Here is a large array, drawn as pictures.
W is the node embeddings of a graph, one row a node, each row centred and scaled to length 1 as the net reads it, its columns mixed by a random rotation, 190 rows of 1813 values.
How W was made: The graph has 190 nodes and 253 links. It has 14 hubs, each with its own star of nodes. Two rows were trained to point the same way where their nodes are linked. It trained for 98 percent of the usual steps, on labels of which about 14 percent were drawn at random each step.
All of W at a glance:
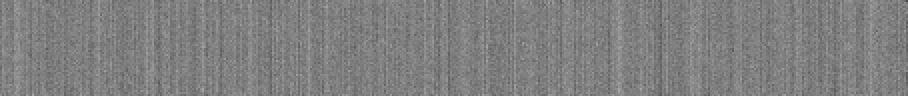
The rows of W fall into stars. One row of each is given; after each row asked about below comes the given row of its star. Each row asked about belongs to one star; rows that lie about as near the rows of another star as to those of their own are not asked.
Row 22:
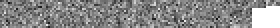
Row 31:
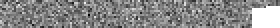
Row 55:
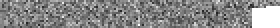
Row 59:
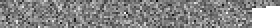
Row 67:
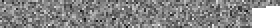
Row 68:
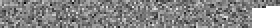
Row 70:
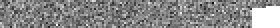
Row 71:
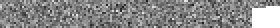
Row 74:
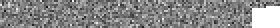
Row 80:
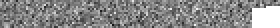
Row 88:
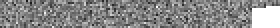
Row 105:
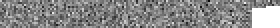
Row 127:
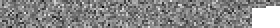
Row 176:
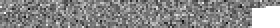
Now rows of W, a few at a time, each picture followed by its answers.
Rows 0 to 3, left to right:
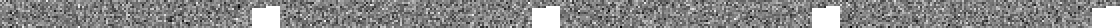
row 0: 127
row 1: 22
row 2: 88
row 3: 127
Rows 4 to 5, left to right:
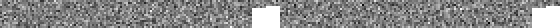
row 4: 88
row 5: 70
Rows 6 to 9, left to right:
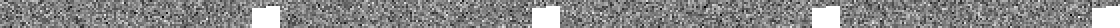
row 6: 127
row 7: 80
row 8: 71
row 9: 176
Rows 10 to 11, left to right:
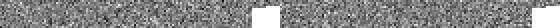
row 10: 74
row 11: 68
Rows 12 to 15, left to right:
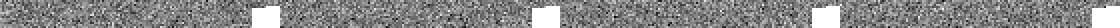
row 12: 176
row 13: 127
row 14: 88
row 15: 127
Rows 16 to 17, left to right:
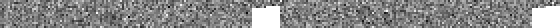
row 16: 105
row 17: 67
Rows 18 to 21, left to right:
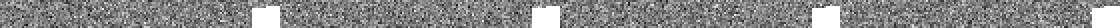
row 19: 55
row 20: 74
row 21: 71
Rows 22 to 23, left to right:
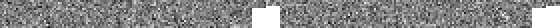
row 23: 68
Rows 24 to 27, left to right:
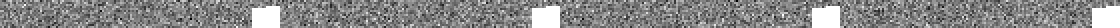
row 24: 67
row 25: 70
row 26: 68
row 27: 59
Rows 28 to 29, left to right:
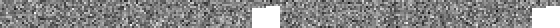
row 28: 105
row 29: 127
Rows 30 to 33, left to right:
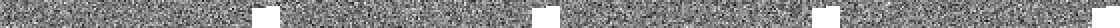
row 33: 80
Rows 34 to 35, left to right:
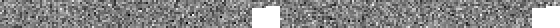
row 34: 67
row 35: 22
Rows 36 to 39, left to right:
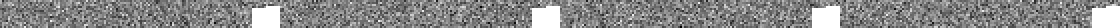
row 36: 59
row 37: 176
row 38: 176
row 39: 80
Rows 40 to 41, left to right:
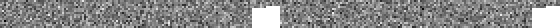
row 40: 127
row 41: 74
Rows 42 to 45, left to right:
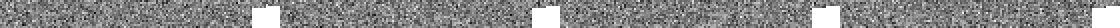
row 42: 31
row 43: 31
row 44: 22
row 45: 55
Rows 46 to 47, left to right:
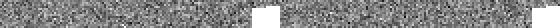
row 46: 55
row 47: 70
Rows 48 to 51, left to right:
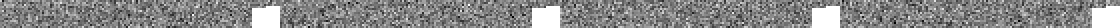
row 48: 67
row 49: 80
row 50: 74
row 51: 55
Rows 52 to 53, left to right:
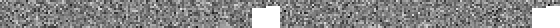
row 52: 31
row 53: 68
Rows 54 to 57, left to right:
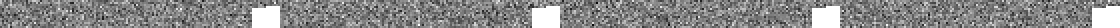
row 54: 88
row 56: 74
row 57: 105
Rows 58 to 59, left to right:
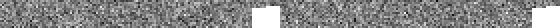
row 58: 55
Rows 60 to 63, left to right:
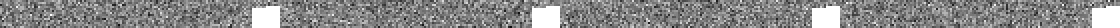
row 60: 59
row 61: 55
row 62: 22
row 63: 31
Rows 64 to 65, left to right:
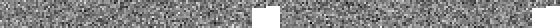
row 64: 71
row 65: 31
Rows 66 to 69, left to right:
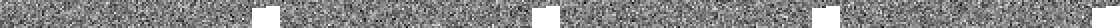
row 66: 80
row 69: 71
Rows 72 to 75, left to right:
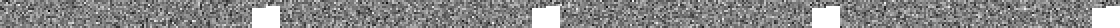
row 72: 31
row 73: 88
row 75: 70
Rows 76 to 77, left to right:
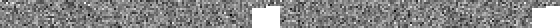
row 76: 31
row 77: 67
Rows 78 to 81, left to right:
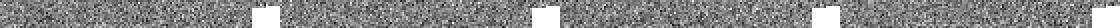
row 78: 22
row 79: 55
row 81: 55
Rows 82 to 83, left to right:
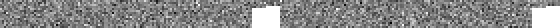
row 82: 59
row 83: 55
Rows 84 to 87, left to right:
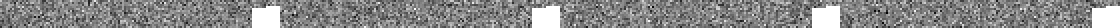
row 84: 127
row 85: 88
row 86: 176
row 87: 176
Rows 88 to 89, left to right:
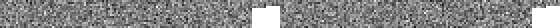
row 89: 59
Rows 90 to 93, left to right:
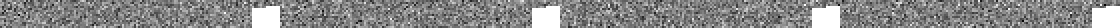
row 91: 88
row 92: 70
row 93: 74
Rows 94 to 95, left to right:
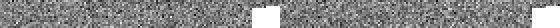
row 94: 88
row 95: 74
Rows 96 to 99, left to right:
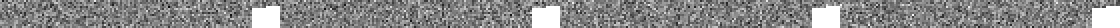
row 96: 70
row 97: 70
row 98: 31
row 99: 176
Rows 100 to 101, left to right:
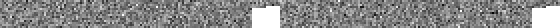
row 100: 55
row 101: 70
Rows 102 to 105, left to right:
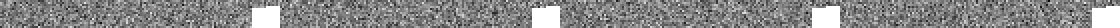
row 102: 88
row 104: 74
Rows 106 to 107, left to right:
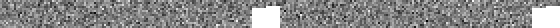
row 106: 70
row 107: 74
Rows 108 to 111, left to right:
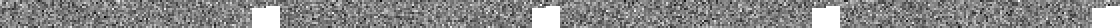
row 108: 31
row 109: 74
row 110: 80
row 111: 31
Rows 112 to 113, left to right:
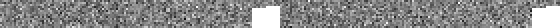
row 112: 22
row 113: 127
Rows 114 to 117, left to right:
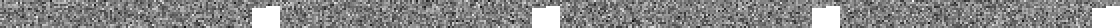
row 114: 67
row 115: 71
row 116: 127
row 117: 22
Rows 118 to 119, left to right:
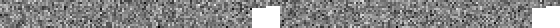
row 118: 71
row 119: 127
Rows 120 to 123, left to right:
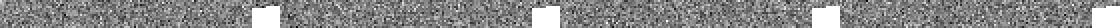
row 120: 74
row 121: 127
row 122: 31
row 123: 55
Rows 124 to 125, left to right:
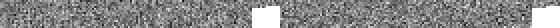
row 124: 22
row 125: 80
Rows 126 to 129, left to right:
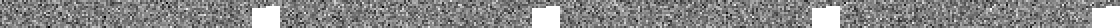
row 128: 127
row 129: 71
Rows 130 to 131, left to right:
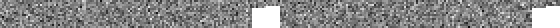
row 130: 176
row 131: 105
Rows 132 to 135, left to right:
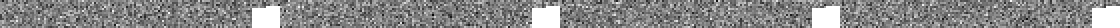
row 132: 70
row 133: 59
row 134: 74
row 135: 74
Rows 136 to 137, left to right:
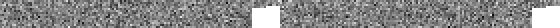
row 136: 22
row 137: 67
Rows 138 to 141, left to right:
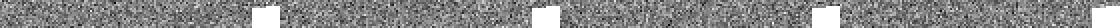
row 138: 67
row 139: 70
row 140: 127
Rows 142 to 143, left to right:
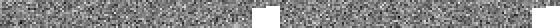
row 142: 80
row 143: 31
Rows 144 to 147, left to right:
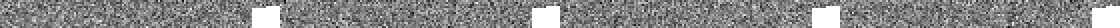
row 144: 70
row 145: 71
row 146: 105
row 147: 71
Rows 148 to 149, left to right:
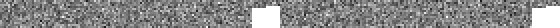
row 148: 70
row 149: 70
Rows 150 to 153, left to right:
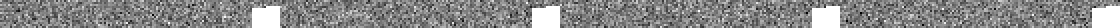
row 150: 127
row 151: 176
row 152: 55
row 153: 176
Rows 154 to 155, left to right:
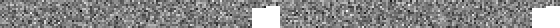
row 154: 68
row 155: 67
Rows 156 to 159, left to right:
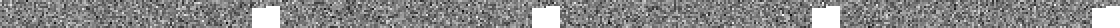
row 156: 55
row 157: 31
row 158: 68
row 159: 80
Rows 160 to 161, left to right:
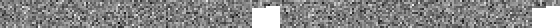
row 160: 74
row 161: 74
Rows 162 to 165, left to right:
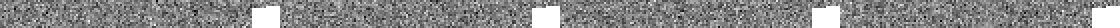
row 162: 176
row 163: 59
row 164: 22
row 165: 59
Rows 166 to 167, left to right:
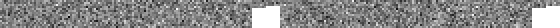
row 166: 68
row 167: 22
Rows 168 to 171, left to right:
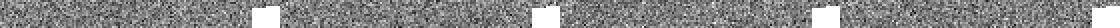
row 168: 70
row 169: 31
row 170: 176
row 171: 71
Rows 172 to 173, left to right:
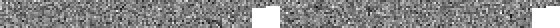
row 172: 71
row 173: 31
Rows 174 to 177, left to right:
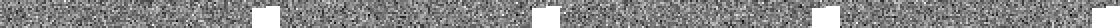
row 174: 71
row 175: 55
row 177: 88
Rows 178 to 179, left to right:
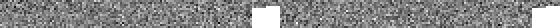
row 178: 70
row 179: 88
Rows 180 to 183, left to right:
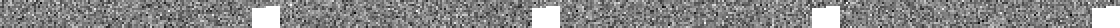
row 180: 55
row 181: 55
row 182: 88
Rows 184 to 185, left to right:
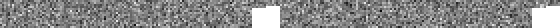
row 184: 105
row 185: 31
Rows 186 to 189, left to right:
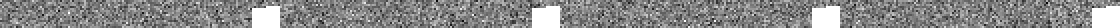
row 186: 127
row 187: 176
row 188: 80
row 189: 88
